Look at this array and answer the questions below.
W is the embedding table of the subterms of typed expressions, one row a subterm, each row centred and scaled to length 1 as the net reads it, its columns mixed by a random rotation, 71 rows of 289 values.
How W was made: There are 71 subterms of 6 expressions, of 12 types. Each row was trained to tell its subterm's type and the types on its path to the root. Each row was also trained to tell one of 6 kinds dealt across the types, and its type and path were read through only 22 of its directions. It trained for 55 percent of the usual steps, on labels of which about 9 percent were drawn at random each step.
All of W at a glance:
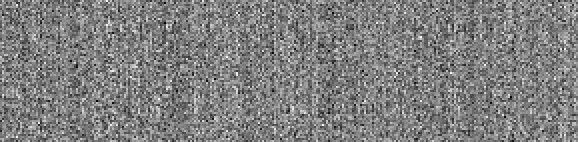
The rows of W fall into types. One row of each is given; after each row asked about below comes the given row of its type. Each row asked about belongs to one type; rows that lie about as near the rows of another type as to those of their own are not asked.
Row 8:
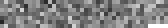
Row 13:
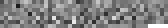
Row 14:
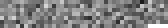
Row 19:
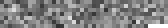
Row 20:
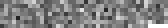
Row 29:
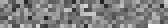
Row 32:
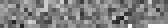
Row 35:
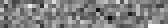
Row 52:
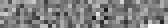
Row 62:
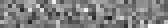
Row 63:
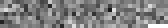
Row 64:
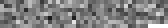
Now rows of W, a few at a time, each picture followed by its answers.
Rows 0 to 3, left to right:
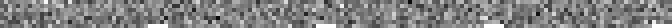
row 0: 62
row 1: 32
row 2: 8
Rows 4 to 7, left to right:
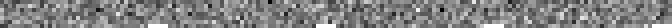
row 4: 35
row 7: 32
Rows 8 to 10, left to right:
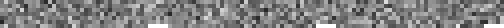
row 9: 29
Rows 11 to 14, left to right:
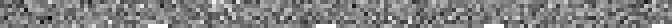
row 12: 62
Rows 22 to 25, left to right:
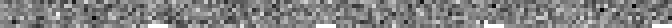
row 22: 8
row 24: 20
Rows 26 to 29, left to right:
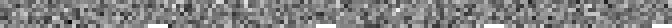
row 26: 13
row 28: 14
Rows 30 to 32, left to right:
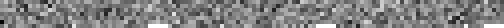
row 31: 19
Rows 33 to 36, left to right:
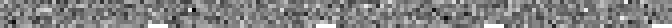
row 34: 32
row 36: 52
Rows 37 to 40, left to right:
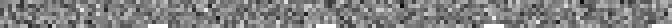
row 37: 19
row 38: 32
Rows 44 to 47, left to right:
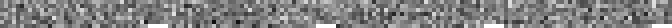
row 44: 52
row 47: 8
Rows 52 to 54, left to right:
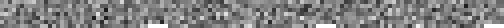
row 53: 14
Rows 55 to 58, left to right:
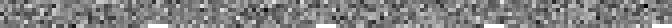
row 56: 13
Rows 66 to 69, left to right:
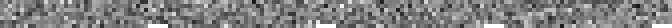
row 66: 14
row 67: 20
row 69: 19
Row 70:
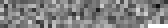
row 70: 35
